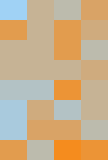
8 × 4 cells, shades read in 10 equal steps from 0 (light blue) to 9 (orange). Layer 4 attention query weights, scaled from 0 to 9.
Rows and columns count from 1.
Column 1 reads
0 7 4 4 2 1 1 7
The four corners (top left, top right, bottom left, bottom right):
0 6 7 8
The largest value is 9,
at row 8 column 3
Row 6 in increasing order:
1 2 4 5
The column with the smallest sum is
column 1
